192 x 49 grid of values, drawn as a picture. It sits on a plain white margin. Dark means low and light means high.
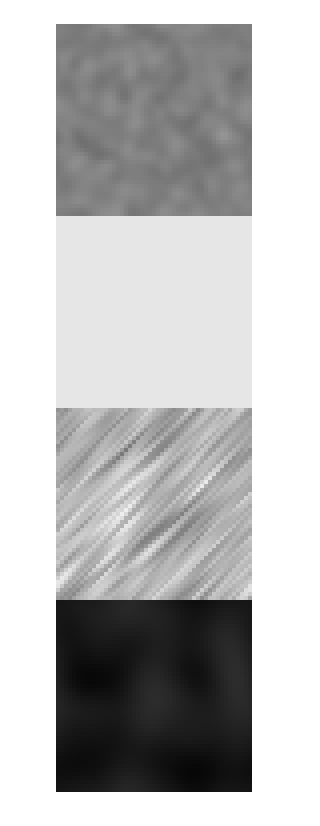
The table splits into 4 rows of 1 panel. Panel 1,1: middling, blotchy, faint in contrast. Panel 2,1: very high, flat. Panel 3,1: high, slanting up to the right. Panel 4,1: very low, smooth, faint in contrast.
